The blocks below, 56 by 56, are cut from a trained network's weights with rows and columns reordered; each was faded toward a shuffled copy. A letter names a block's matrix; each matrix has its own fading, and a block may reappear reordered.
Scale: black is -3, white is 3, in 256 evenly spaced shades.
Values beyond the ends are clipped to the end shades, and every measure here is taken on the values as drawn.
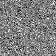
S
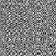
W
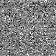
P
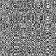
W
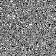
S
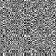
W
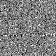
S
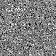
S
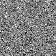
S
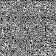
P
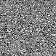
S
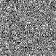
S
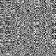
W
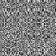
W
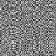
W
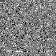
S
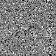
P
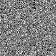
S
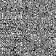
P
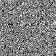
S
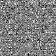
P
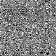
P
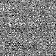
P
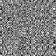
W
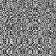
W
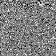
S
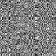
W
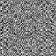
W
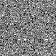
S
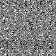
P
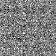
P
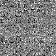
P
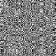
W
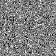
S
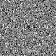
S
